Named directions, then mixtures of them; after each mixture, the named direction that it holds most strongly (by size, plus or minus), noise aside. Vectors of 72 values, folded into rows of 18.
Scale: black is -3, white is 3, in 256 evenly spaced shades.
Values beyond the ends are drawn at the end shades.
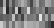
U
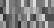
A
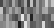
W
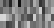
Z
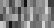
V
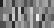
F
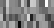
A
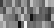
W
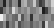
Z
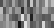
W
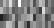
Z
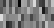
Z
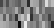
W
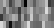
V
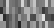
A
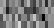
A
